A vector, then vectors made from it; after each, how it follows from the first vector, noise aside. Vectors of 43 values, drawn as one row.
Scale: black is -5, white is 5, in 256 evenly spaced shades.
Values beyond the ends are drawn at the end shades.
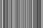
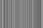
shrunk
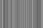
shrunk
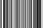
scaled up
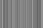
shrunk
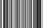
scaled up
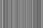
shrunk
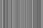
shrunk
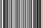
scaled up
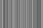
shrunk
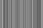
shrunk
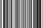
scaled up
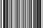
scaled up
